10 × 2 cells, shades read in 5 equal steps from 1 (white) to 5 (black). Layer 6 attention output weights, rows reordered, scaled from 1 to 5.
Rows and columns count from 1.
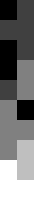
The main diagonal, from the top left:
5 4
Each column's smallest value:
1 1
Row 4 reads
5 3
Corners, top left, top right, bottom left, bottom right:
5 4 1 1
